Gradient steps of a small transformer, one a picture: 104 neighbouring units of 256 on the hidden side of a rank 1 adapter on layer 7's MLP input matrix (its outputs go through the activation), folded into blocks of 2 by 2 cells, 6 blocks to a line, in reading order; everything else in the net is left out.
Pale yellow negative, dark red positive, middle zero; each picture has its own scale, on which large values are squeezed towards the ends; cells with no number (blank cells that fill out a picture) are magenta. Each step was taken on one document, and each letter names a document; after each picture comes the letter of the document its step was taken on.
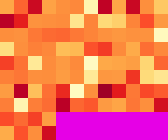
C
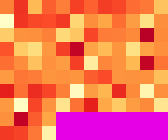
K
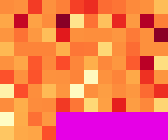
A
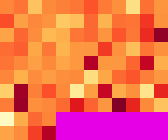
A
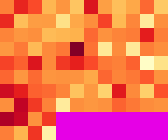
K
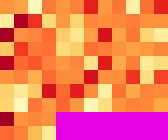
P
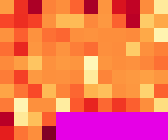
C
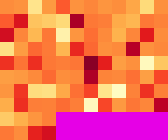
P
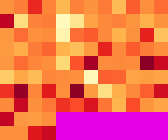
A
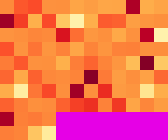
A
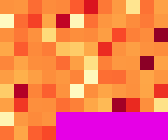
A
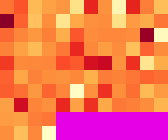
K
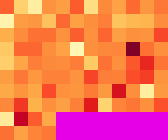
K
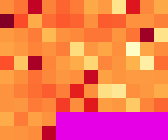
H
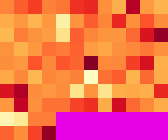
A
